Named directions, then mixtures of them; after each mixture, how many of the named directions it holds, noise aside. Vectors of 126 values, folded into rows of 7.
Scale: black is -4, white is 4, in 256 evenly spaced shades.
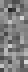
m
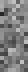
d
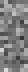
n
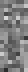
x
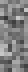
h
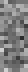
one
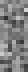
one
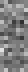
two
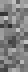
two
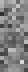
one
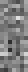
three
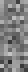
three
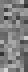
one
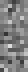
two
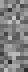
three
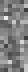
two
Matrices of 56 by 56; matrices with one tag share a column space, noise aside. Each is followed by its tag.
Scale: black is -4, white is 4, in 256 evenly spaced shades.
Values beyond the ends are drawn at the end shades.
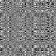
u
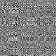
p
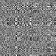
p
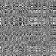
p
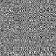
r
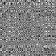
u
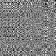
u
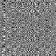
u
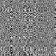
r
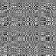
p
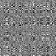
p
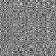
u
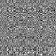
r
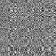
r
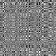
u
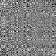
u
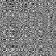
u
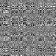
p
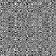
u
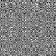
u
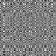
u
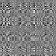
p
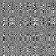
p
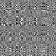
p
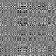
p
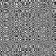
u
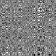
r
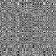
u
